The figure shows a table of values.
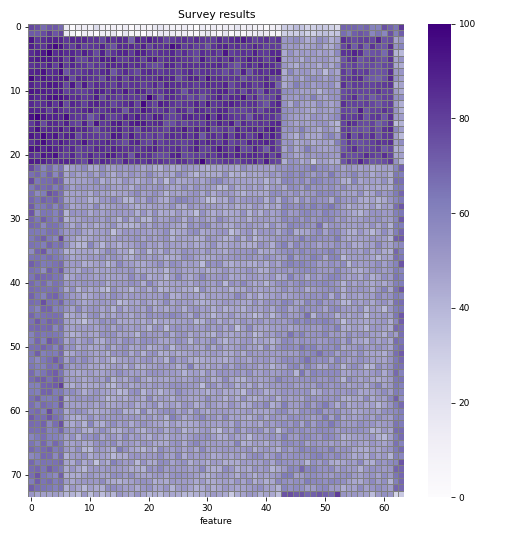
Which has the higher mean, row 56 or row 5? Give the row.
5
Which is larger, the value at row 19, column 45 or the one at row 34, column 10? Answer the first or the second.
the second
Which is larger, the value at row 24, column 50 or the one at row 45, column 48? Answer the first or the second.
the first
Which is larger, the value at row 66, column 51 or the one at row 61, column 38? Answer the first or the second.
the first
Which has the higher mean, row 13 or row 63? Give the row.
13
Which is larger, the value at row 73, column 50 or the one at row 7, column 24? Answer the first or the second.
the second
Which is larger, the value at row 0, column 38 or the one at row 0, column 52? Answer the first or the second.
the second
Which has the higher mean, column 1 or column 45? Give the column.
1
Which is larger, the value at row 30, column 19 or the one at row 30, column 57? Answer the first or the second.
the second
